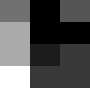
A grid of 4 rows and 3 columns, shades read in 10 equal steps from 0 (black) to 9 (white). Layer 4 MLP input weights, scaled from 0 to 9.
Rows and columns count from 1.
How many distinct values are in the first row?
3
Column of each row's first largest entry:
1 1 1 1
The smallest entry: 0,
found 3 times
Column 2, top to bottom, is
0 0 1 2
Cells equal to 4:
1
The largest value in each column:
9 2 3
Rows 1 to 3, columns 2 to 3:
0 3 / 0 0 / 1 2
